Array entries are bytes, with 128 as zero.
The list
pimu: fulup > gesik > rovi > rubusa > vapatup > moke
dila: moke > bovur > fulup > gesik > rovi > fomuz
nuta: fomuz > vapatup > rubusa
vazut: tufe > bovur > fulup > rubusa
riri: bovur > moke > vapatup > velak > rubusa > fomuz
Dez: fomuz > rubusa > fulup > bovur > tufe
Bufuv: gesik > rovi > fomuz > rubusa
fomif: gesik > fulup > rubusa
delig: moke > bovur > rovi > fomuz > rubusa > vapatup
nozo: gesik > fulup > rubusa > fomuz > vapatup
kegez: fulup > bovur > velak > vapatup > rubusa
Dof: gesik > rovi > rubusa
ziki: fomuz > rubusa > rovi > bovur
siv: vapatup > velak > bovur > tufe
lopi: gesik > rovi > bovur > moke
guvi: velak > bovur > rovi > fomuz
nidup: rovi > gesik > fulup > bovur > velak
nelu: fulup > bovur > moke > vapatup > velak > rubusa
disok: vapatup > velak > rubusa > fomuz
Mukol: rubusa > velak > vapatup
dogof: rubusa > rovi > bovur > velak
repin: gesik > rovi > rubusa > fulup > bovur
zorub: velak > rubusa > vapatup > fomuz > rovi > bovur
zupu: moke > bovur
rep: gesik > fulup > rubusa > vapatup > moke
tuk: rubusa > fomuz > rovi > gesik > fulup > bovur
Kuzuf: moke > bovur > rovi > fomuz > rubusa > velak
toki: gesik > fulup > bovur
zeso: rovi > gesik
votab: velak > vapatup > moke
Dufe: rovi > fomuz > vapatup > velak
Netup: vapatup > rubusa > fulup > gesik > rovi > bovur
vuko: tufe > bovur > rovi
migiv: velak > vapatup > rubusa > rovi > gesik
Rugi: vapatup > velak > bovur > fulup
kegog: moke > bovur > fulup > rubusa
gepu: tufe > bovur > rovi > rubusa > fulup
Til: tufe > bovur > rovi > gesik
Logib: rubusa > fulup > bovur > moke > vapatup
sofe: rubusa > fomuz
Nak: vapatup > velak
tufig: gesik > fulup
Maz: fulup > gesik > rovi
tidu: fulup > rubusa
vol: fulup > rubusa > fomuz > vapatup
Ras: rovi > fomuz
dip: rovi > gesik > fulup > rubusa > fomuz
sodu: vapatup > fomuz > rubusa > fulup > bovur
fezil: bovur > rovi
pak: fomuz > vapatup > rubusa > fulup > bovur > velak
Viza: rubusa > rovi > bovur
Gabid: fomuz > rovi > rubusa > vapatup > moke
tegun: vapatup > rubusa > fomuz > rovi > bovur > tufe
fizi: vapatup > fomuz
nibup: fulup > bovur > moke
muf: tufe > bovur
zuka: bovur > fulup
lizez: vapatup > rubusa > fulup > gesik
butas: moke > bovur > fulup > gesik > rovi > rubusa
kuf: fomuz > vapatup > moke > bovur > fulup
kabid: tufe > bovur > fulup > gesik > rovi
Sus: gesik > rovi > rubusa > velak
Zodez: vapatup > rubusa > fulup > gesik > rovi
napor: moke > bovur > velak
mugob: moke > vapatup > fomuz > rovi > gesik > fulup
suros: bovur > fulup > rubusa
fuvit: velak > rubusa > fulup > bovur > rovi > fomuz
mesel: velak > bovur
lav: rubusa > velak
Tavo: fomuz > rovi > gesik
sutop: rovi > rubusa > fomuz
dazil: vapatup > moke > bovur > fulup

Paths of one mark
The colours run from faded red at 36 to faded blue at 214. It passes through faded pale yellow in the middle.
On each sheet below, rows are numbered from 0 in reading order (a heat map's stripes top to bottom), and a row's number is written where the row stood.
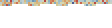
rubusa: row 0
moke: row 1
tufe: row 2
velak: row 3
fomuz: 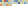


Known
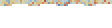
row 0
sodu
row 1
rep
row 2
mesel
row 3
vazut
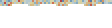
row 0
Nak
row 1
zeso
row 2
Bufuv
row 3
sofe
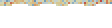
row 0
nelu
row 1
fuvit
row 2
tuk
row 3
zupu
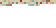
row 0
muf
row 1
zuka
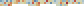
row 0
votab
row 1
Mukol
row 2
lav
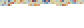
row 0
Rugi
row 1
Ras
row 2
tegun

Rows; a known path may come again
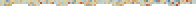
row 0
sodu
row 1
repin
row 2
Maz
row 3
dip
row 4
Logib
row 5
tegun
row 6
Nak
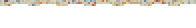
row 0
zorub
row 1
suros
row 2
lopi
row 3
votab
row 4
kegog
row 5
nibup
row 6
nozo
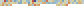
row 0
Bufuv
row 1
nuta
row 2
mugob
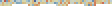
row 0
Tavo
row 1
riri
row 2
Zodez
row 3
tidu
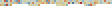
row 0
sofe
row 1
lizez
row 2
Til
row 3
Dez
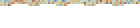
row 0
dazil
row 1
Dof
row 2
pak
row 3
zupu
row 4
zeso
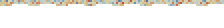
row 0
Kuzuf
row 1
Sus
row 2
rep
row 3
ziki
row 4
Mukol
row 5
fuvit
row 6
Rugi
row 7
kegez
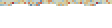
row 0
nidup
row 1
mesel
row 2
butas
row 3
fezil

